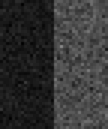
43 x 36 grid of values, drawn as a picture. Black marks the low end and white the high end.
It is made of 1 by 2 panels. Panel 1,1: very low, fine-grained, faint in contrast. Panel 1,2: low, fine-grained.
